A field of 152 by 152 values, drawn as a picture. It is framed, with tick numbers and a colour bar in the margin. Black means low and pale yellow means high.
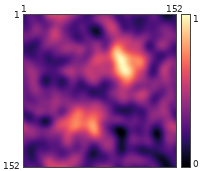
Most values sit low, with a long tail of high ones. No regular stripes run through it. No overall slope runs across the table. No lone cell stands out from its neighbours. The field is smooth, with broad soft blobs. The bottom right is the ninth with the lowest average. There are two bumps.
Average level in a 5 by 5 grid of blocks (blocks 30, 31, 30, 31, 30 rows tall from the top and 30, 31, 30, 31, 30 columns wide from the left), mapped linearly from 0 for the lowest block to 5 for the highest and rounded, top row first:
11111 / 11351 / 11121 / 13301 / 12100
